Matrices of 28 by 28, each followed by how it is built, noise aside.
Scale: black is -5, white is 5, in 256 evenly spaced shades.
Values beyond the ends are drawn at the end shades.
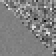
upper triangular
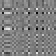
low rank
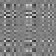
low rank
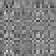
low rank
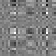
low rank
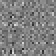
low rank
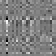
low rank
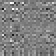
low rank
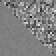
upper triangular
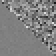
upper triangular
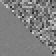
upper triangular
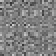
low rank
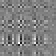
low rank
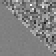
upper triangular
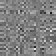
low rank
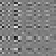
low rank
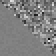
upper triangular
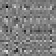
low rank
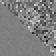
upper triangular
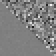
upper triangular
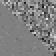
upper triangular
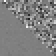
upper triangular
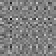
low rank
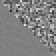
upper triangular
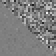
upper triangular
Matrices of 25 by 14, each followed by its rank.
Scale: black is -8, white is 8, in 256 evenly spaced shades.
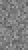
full rank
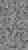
full rank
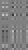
one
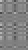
one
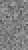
full rank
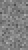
full rank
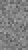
full rank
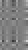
one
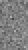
full rank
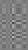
one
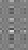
one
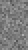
full rank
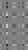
one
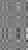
one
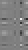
one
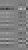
one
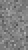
full rank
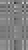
one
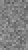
full rank
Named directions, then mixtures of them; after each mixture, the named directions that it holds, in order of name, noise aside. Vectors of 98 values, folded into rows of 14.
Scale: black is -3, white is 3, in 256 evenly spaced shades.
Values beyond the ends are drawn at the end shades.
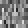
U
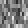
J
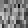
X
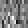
J, X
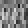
U, X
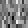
J, X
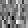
J, X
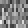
U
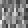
U, X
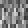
U, X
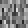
U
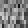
X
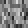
J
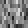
J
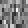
J, U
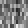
J, U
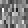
U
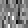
J, X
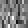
J, X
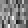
J, X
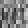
U, X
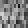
X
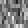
J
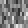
J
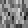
J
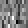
J, X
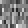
J, U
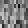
X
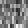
J, U
